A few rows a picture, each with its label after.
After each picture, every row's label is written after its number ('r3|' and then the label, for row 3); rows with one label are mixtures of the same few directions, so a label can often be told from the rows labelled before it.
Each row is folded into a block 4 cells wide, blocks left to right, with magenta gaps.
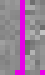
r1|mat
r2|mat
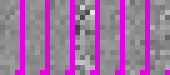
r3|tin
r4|mat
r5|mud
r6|tin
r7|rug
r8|mud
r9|rug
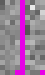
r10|mud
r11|tin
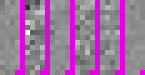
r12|mud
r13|mud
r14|mud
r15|mat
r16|mat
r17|tin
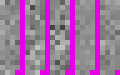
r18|mud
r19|tin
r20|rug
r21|mud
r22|mat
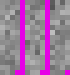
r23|tin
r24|mat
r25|mud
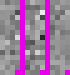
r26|rug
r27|rug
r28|tin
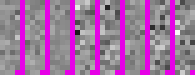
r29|rug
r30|mat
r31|tin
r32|mud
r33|tin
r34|mat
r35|rug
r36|mud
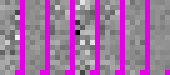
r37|rug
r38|rug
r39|tin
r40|mud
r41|tin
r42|mud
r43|rug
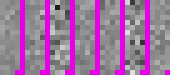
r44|tin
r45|rug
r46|tin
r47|mat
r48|mud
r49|mud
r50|rug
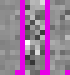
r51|rug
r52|mat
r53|rug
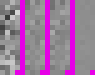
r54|tin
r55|mud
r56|mud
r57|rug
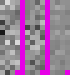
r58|mud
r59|rug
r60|mat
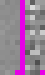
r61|mud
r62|mat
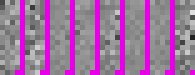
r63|mud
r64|tin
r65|rug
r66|mud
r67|rug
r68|mat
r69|mud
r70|rug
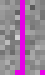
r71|rug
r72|tin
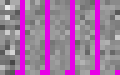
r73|mat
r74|mud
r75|mat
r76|mat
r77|rug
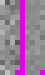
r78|mud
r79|rug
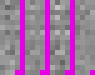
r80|mat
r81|mat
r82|mat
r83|tin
